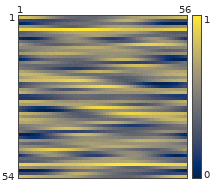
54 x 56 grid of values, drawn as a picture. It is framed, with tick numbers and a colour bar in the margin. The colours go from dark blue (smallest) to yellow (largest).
Histogram: bell-shaped. Grain: streaks across. Symmetry: a half turn.
